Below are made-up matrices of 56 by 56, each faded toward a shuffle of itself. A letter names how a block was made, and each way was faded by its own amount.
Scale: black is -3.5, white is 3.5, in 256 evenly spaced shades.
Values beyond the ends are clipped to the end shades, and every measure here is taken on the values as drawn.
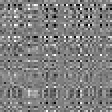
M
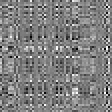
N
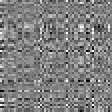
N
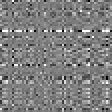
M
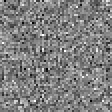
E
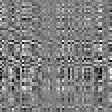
N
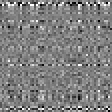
M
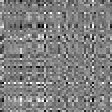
N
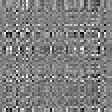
N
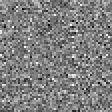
E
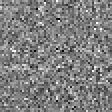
E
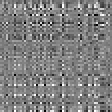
M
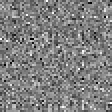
E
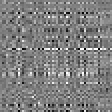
M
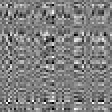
N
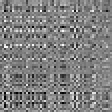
M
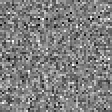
E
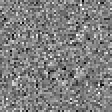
E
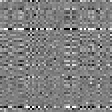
M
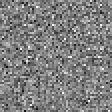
E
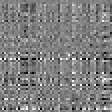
M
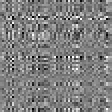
N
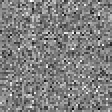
E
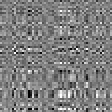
N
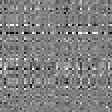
M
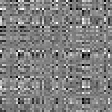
N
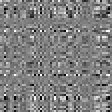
N
